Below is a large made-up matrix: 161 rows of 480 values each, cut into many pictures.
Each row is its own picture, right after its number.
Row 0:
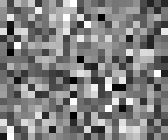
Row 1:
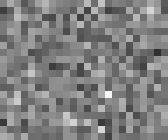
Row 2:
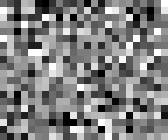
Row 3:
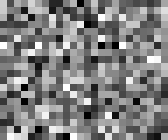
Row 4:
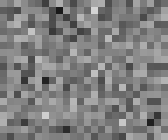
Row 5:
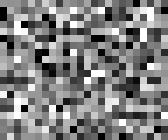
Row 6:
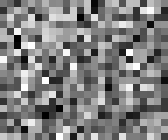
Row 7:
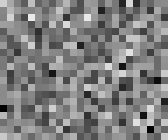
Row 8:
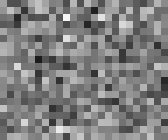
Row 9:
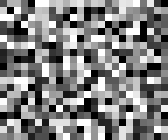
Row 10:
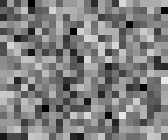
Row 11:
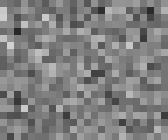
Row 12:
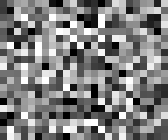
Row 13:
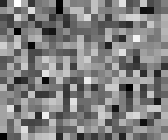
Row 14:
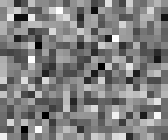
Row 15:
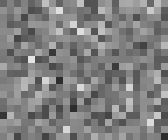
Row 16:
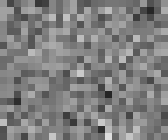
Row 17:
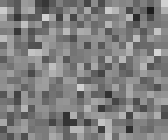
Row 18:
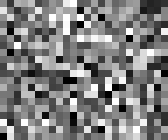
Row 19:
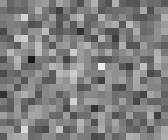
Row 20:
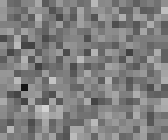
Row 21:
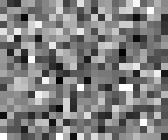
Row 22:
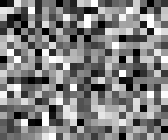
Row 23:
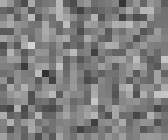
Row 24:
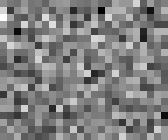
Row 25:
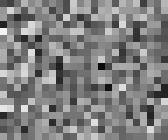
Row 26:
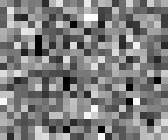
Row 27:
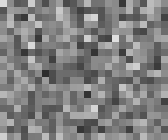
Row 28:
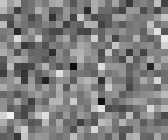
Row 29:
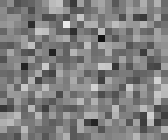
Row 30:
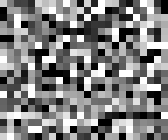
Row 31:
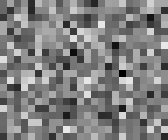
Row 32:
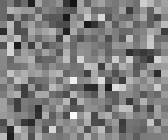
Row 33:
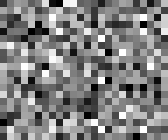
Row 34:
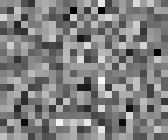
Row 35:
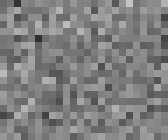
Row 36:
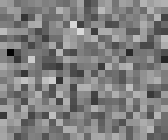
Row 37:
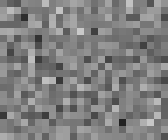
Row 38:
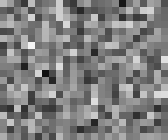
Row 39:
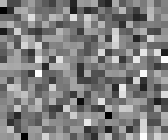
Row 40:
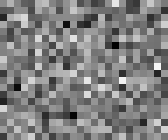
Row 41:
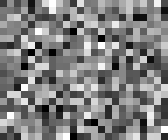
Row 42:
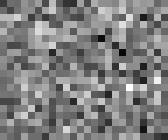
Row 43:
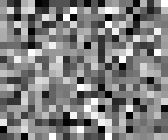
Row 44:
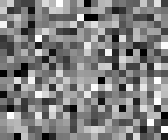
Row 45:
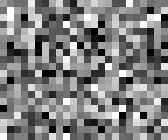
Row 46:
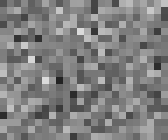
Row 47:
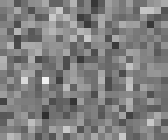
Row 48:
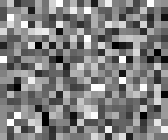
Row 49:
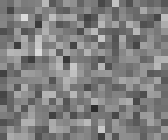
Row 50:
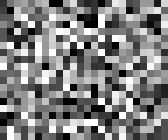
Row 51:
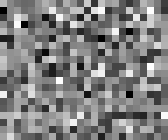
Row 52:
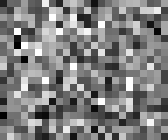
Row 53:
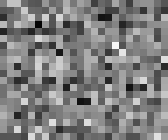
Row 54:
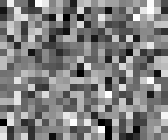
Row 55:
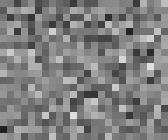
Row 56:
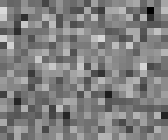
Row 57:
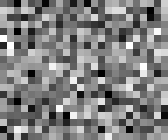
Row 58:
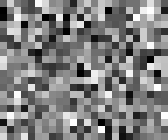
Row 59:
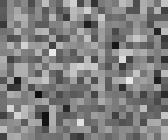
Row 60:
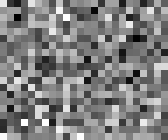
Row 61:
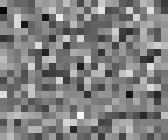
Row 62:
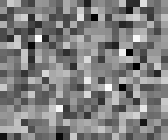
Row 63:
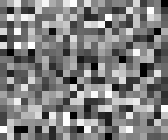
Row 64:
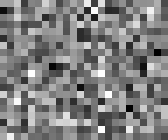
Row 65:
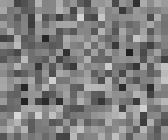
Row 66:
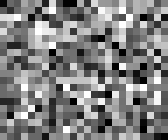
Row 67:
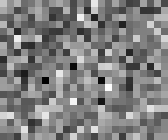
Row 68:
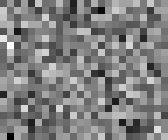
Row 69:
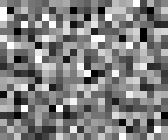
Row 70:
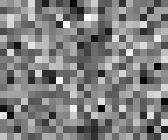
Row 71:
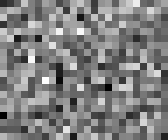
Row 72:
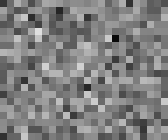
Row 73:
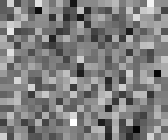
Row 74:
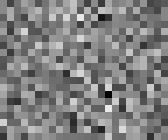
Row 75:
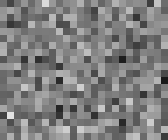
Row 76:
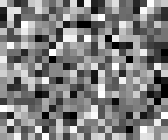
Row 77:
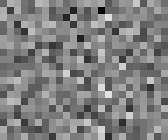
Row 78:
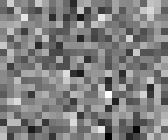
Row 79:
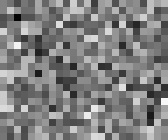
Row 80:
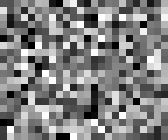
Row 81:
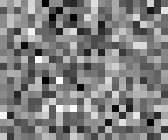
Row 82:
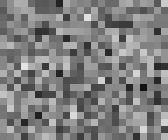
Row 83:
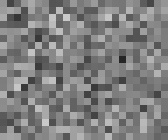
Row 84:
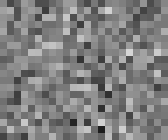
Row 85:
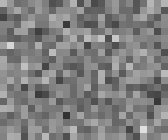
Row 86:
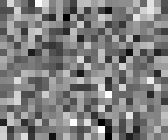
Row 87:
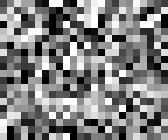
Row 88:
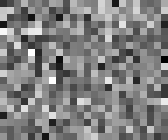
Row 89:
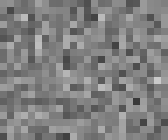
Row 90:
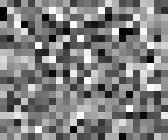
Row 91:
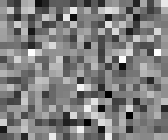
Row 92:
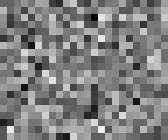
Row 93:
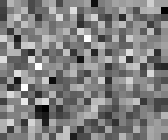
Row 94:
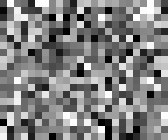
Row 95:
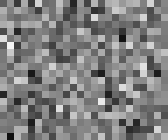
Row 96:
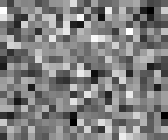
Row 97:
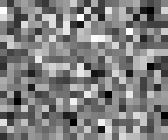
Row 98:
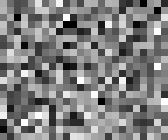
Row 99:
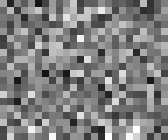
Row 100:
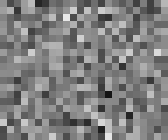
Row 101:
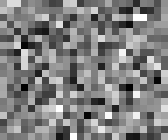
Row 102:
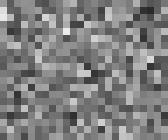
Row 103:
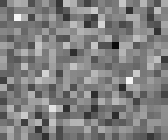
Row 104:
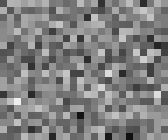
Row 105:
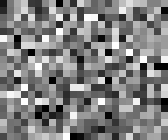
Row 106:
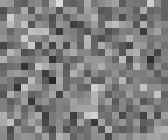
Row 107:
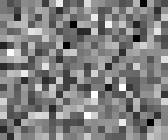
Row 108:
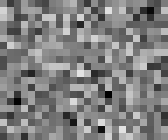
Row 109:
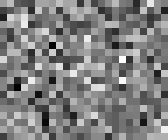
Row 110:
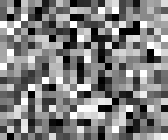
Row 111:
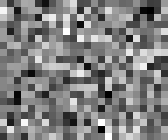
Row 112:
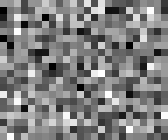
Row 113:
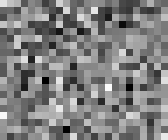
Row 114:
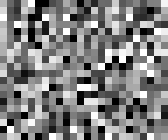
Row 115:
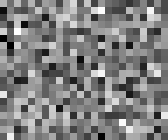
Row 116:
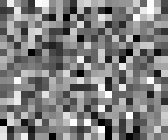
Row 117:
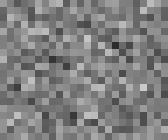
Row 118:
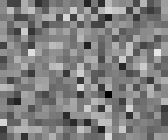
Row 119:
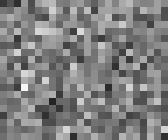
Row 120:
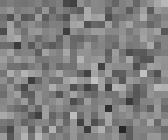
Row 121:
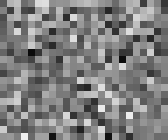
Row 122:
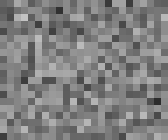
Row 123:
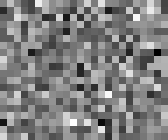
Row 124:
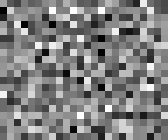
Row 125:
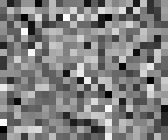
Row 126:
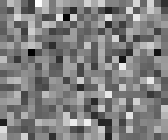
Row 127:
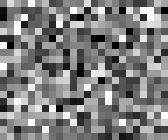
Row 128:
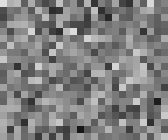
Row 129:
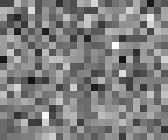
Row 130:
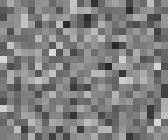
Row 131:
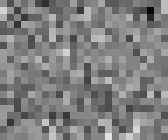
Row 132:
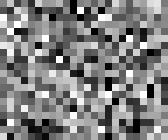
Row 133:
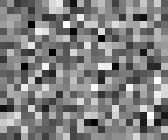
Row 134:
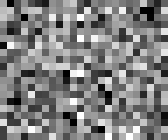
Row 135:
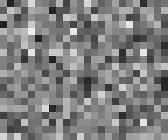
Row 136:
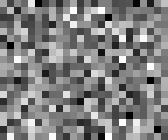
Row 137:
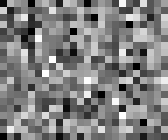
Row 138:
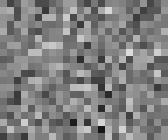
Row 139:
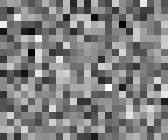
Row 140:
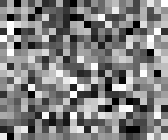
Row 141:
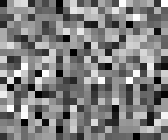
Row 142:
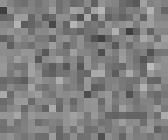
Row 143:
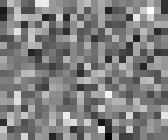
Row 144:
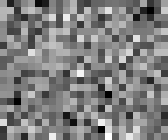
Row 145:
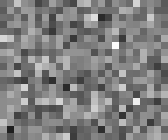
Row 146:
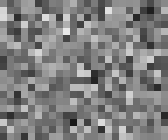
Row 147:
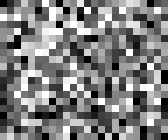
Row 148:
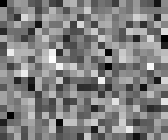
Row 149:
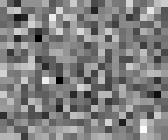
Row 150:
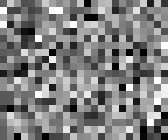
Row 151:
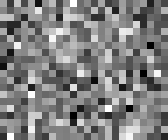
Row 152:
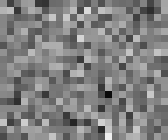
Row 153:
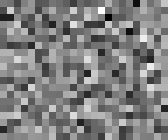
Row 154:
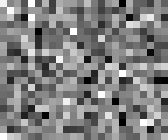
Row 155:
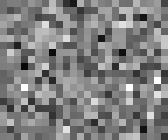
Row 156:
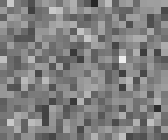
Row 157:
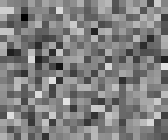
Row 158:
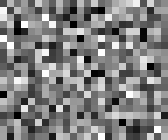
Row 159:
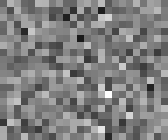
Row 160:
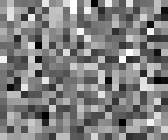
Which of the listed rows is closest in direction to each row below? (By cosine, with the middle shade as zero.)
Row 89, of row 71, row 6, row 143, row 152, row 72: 72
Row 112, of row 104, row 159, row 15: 159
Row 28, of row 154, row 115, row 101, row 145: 145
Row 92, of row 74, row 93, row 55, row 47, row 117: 47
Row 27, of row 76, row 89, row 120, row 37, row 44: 76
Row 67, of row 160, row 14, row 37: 37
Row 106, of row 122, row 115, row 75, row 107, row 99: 107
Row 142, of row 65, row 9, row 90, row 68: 90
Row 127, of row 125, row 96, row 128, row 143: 143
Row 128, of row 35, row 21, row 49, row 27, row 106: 106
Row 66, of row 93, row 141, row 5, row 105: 93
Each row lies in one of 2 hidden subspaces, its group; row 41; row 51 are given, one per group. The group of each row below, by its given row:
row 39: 41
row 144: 51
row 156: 41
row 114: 51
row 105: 41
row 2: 51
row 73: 51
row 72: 41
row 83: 41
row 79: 41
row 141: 41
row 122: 41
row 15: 41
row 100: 51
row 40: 41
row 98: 41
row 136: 51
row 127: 51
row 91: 51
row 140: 51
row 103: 41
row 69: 51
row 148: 41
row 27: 41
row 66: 41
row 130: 41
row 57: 51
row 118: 51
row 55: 51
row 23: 41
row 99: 51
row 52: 41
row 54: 51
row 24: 51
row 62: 41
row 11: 51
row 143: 51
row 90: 51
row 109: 41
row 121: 51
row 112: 51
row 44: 41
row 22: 41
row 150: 41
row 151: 51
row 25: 41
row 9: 51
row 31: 41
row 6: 41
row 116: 51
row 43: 51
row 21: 41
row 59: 41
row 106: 41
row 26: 41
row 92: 41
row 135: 41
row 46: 41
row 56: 51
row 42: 41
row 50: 41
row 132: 51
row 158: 51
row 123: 51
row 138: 51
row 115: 51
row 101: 41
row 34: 51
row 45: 41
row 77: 51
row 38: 41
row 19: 41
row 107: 41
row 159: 51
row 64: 51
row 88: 41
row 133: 41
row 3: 41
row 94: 51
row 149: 41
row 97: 51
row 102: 51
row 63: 51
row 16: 51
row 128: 41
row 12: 41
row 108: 51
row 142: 51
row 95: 51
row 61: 51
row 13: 41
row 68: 51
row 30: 51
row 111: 51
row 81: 41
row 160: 41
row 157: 41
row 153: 51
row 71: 41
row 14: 41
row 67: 41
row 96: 51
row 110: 51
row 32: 51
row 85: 41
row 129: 41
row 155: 41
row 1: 51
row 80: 41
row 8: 41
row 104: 51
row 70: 41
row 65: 41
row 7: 41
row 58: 51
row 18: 51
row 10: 41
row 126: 51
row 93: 41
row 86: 51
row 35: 41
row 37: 41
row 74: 51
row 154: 41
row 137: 41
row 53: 41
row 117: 41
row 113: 41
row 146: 51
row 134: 51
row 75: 41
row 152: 51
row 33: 41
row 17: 51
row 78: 51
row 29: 41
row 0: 51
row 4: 41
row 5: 51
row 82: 41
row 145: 41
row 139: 41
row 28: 41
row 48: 41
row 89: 41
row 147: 41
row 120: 51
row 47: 41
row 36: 41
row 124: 51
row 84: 51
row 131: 51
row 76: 41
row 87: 41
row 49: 41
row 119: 41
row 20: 41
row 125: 51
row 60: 41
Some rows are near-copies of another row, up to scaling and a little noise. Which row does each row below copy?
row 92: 80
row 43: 91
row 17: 2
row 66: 42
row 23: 38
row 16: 144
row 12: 50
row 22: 129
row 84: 138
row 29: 133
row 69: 24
